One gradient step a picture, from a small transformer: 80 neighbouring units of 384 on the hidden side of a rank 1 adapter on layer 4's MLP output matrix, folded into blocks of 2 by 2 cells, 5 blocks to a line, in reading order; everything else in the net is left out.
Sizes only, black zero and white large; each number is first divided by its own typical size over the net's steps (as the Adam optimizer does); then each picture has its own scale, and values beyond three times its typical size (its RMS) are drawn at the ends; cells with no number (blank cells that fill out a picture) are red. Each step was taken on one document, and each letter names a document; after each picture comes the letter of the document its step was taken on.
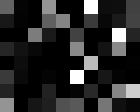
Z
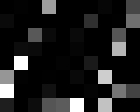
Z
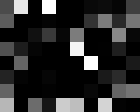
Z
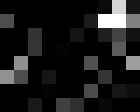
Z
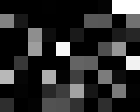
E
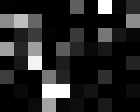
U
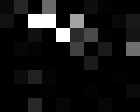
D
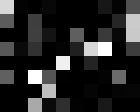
U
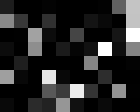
E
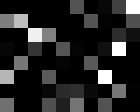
E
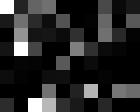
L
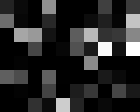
L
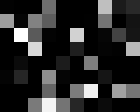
L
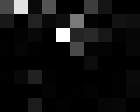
D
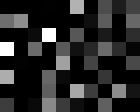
E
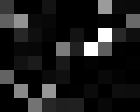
U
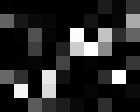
U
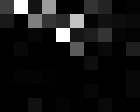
D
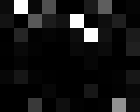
D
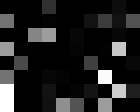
Z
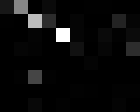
D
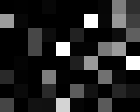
E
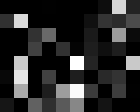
E
